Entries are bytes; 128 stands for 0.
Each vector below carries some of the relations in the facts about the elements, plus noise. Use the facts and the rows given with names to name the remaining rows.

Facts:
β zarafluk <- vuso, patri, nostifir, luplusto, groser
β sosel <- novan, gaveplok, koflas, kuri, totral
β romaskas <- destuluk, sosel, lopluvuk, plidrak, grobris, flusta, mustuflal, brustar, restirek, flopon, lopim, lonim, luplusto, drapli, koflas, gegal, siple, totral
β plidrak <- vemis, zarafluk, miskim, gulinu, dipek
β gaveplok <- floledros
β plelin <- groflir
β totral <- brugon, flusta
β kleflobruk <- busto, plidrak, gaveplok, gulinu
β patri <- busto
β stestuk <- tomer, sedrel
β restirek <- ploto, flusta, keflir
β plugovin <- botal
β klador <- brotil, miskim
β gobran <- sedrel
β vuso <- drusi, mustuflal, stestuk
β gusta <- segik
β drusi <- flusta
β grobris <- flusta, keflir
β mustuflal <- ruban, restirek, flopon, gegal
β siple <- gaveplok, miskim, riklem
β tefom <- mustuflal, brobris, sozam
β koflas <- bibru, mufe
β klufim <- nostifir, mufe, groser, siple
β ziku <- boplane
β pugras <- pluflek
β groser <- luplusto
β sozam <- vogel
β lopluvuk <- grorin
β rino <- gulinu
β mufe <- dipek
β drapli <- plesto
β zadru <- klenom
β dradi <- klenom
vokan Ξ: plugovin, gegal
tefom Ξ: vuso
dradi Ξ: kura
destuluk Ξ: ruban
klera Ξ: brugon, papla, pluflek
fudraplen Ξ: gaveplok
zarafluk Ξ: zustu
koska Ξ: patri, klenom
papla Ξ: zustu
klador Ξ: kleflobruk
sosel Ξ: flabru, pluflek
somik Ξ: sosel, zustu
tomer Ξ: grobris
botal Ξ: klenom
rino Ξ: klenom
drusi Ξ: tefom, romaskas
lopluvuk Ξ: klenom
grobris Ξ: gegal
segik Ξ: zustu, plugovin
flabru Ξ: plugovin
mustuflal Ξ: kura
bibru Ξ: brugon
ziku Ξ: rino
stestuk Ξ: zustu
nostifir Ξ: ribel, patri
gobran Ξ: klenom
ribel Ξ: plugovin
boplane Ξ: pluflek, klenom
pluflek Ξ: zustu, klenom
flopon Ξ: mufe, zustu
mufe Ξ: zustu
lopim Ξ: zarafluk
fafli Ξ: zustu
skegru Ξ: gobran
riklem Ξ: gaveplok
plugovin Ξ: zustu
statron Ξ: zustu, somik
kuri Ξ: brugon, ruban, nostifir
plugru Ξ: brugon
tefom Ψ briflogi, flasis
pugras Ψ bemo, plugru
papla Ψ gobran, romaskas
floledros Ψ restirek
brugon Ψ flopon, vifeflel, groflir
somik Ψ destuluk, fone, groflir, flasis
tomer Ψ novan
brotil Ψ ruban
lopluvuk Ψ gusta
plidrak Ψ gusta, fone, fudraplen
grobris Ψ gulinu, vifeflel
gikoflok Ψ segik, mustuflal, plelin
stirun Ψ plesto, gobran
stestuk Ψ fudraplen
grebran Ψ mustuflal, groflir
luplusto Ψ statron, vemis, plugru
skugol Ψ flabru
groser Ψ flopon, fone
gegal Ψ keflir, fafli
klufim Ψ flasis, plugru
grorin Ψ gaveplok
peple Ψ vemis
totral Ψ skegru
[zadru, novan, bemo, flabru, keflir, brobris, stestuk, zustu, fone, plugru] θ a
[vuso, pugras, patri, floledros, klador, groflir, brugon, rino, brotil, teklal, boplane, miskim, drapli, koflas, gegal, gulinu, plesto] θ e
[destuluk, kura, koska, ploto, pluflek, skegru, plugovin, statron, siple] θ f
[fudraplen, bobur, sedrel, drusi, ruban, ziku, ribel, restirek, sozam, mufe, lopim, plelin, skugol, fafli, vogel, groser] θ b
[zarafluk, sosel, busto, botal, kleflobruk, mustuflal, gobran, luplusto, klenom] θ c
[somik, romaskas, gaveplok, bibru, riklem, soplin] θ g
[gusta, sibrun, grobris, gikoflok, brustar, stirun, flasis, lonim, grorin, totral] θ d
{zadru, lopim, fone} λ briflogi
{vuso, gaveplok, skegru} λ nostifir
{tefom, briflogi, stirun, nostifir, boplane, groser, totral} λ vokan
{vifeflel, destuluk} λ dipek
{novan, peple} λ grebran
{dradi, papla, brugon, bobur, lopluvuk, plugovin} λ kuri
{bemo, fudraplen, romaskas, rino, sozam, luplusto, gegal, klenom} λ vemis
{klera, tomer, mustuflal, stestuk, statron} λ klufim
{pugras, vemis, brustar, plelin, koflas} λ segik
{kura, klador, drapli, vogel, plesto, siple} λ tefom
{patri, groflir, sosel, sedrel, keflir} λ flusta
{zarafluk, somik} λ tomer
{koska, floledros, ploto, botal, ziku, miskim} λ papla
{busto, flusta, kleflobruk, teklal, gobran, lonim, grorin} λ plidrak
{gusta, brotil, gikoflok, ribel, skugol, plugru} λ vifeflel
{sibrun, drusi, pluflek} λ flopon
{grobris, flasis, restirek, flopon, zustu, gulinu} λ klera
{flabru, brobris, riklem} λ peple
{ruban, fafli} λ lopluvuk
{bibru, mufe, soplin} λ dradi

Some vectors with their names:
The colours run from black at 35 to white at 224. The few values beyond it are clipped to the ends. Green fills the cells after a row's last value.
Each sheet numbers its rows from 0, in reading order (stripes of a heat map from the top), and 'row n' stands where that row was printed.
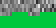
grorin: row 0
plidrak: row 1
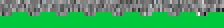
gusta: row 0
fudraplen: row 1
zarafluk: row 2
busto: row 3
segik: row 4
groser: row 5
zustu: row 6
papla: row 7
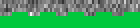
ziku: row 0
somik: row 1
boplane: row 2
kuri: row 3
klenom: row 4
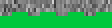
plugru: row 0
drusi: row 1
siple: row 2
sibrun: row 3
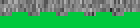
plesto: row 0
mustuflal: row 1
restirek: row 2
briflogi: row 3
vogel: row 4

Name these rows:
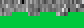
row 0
gikoflok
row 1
flabru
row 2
peple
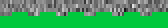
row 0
riklem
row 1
vuso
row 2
tomer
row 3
grobris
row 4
luplusto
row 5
nostifir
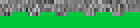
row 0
dradi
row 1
grebran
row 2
bemo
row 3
gegal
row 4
statron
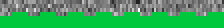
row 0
pugras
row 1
vemis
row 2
vifeflel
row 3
ruban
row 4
brugon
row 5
stestuk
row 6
plugovin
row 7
patri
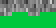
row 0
groflir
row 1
sosel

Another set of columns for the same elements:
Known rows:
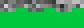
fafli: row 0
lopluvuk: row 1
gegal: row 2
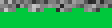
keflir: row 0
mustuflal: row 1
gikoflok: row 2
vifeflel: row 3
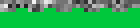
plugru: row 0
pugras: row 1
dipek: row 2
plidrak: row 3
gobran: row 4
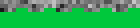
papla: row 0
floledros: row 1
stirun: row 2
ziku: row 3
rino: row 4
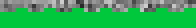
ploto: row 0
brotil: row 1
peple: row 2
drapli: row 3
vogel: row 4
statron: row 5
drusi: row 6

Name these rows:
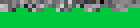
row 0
flasis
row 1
grobris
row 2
vemis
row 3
flopon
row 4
busto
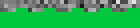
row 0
zarafluk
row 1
zadru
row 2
tefom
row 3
zustu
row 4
somik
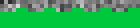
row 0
groser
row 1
skugol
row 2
boplane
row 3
klenom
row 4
sibrun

